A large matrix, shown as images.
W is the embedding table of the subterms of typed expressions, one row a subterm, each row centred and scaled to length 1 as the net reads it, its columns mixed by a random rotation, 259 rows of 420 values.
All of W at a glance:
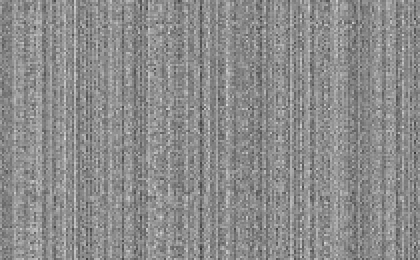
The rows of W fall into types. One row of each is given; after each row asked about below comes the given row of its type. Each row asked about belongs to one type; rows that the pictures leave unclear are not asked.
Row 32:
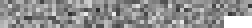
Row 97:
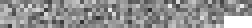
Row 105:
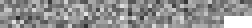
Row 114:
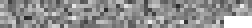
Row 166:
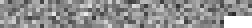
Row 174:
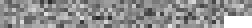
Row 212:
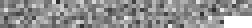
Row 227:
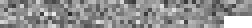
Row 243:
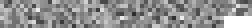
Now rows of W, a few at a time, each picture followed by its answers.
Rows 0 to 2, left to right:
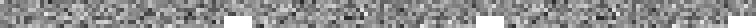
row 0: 174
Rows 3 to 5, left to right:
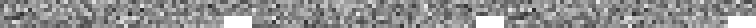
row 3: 105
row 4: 212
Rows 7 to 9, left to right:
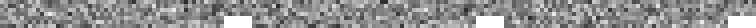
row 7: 227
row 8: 212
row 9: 114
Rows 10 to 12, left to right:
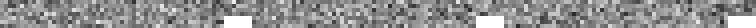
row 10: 227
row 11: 174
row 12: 227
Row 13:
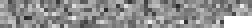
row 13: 114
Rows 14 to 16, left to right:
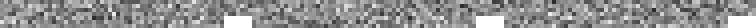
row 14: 97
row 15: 105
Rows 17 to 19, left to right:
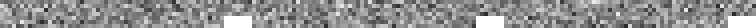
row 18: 166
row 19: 32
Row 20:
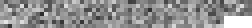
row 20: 97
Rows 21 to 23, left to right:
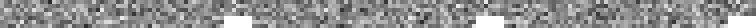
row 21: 243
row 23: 97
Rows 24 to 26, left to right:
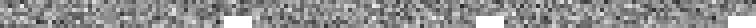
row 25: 105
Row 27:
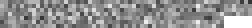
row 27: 114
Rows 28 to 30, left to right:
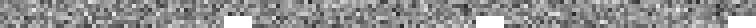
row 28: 32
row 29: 212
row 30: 227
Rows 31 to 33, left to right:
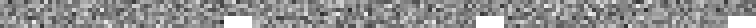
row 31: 166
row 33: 166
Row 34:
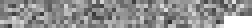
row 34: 97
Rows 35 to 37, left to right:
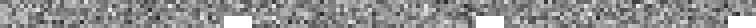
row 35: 97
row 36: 227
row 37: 166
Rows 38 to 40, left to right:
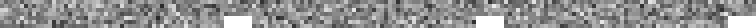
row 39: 114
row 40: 174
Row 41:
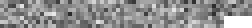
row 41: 227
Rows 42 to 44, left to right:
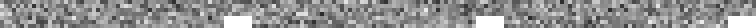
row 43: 227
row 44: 114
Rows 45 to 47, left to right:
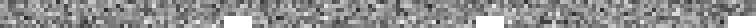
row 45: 114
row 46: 114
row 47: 227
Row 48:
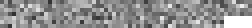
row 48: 97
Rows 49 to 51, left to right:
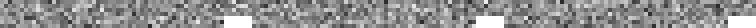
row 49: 243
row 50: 227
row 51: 212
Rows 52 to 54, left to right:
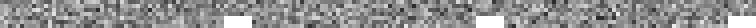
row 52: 32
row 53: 174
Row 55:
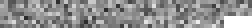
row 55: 114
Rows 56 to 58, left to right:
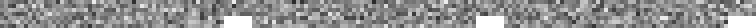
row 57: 174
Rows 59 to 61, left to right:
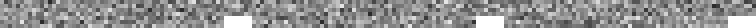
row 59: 174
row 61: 105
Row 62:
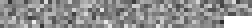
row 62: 166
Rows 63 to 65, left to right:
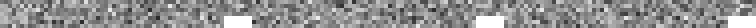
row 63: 97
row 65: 243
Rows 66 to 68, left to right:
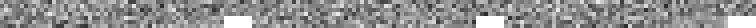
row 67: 166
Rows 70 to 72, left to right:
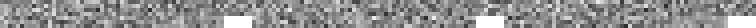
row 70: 32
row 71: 243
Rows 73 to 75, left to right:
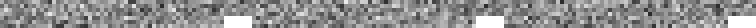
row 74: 227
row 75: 212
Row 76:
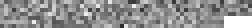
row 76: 166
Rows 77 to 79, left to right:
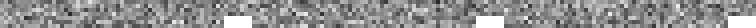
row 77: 32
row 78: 227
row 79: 212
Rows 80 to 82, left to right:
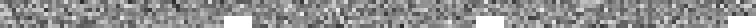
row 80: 114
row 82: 32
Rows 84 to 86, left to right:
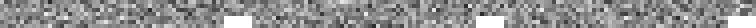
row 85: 32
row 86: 243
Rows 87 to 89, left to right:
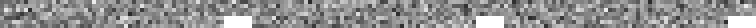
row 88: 212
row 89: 114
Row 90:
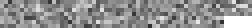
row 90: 243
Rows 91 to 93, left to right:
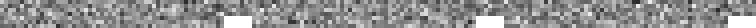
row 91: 227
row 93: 166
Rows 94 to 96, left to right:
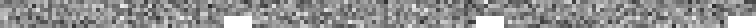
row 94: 105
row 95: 227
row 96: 105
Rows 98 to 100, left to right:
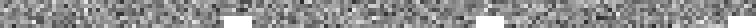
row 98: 243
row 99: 243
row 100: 97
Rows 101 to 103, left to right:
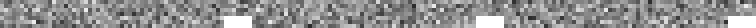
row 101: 243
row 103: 114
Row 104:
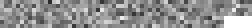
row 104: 243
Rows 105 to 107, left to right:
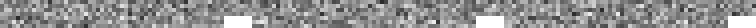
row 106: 114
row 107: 32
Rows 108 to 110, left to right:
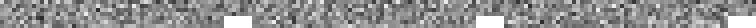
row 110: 114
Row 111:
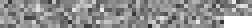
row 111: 243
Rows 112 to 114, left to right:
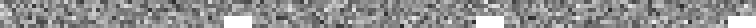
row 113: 243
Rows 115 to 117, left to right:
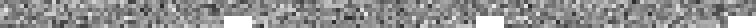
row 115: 212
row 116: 97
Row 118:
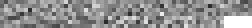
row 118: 105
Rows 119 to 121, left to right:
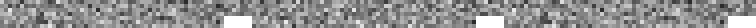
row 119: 227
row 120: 166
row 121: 227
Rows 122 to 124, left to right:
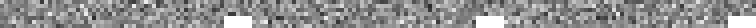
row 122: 166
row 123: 114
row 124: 97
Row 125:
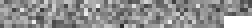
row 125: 166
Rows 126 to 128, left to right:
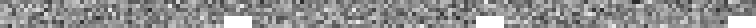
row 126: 97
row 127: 174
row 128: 166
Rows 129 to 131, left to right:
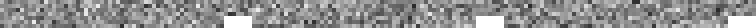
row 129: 166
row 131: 212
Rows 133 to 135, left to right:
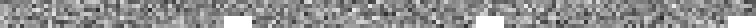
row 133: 32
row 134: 243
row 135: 97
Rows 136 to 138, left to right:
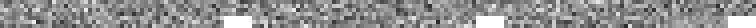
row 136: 243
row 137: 114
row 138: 32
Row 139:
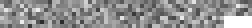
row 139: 243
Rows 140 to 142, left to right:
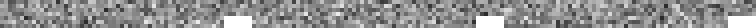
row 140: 114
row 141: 166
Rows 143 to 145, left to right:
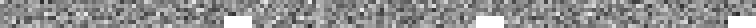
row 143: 174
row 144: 97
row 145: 166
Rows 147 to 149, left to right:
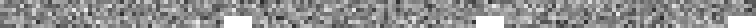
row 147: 243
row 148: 114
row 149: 97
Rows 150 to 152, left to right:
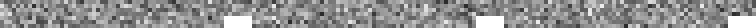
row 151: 227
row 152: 166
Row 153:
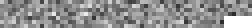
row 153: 166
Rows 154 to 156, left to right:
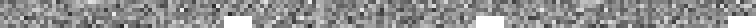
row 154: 32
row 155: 97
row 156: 32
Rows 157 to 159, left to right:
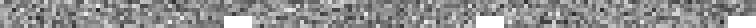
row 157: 166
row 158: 32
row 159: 227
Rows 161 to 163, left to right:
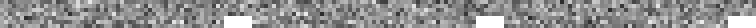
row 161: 32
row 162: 227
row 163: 114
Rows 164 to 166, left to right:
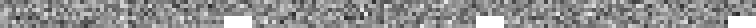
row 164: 105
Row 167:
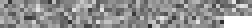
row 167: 243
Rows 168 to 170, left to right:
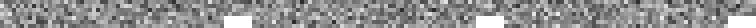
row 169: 174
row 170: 227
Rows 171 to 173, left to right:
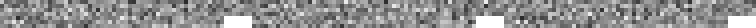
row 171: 105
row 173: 105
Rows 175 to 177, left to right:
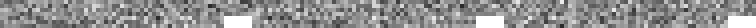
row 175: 105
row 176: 105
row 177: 97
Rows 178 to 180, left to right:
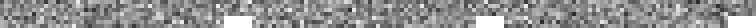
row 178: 32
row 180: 227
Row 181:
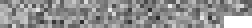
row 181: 97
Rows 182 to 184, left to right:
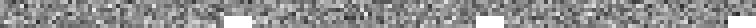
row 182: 114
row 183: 97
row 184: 166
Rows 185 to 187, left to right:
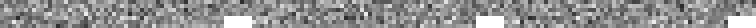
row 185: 105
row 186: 97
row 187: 114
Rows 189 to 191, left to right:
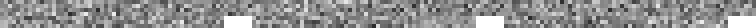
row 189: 32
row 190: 32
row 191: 114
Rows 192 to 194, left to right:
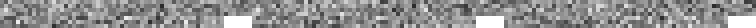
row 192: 212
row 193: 212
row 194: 105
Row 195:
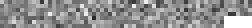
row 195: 166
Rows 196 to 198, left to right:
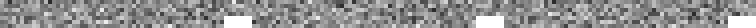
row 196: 174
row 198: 174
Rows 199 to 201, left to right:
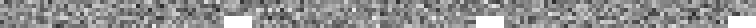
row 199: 174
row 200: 105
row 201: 174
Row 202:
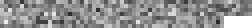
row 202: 227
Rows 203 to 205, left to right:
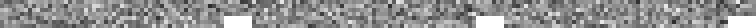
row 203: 105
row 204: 174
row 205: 227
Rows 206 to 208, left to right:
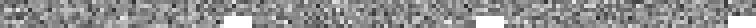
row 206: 105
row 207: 243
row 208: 166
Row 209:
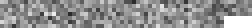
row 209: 227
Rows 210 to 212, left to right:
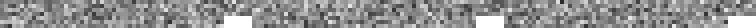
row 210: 97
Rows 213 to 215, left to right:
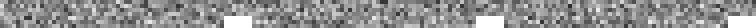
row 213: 114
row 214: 105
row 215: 114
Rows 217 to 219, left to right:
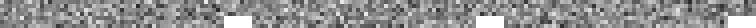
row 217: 174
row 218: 32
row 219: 227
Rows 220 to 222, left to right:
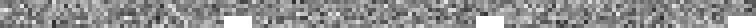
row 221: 174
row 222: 97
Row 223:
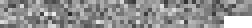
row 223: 227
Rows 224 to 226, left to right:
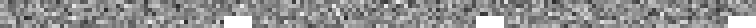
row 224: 114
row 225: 166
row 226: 174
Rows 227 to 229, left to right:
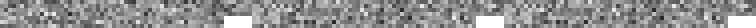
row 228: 97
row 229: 97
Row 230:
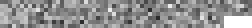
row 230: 97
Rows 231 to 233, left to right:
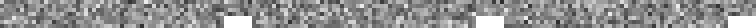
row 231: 166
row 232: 114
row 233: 212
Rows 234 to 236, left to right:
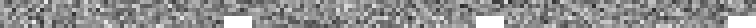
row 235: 105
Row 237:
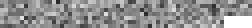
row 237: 212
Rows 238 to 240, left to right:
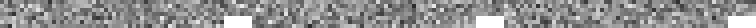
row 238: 97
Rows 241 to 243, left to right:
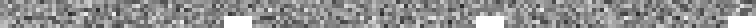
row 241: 32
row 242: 105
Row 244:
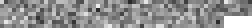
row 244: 166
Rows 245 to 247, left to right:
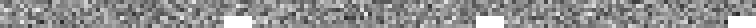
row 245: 243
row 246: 97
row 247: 166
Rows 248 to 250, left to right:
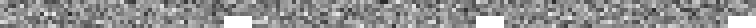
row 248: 227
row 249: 166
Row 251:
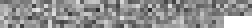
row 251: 32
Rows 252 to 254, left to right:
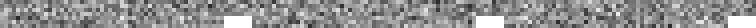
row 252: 105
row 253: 227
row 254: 97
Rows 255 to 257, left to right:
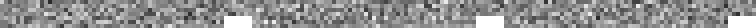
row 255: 174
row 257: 166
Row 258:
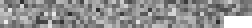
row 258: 227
